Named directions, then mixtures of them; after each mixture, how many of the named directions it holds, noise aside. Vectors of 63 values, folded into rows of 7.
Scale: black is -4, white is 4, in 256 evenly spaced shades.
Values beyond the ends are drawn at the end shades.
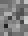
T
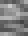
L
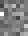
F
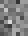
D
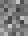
two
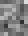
two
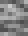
one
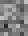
two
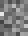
two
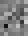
one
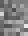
three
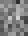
three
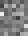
one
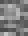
one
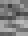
one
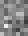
three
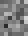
one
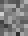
three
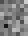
three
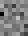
one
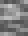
one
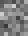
three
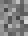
two
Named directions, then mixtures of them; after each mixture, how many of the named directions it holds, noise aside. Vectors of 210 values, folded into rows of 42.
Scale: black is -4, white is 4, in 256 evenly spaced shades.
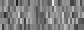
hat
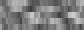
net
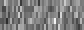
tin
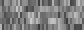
three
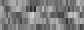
one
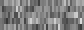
two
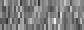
one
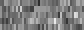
two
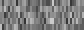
two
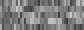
three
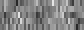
three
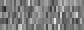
two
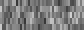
two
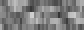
one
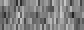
three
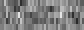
two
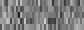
two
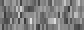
three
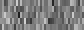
two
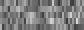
two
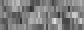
three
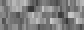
one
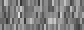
two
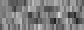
one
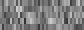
three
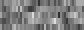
two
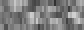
one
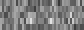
two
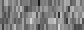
three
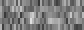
three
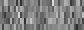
two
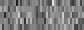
one
